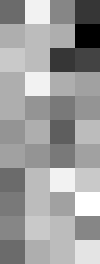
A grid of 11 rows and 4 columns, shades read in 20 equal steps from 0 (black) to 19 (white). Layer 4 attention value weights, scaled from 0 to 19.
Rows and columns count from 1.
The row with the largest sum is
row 4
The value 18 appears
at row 1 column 2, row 4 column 2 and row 8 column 3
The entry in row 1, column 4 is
4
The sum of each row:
40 40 38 56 44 45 44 55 54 49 52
